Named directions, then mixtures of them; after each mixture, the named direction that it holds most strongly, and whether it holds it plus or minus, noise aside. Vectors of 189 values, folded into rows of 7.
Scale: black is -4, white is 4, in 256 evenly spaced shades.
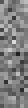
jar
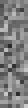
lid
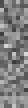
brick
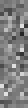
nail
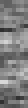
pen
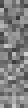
brick, plus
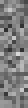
jar, minus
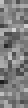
brick, minus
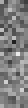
jar, minus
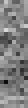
pen, minus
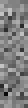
nail, minus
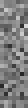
nail, minus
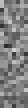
brick, minus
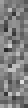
lid, minus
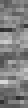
pen, plus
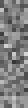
brick, plus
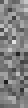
jar, plus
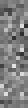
nail, plus
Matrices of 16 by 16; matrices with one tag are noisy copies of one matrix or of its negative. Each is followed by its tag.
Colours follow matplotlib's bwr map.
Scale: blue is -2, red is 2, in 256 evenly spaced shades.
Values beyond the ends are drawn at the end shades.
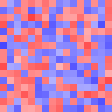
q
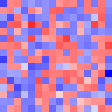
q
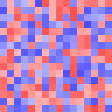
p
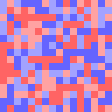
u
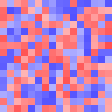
p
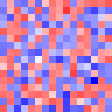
p
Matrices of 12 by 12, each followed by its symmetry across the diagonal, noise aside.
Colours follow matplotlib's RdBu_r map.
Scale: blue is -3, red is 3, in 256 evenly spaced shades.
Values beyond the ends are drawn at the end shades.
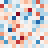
antisymmetric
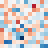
neither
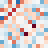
symmetric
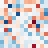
neither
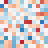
antisymmetric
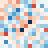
symmetric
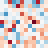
neither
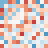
symmetric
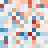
antisymmetric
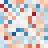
antisymmetric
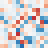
symmetric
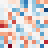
antisymmetric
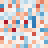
neither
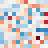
neither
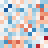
symmetric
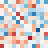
antisymmetric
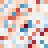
symmetric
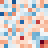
symmetric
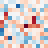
neither
